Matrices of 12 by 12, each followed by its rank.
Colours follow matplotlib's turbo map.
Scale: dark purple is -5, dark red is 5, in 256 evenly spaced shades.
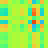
one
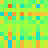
two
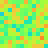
full rank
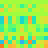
two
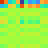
one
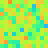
full rank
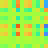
one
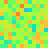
full rank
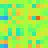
two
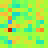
two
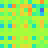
two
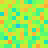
full rank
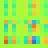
one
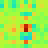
two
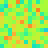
full rank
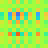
one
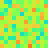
full rank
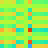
one
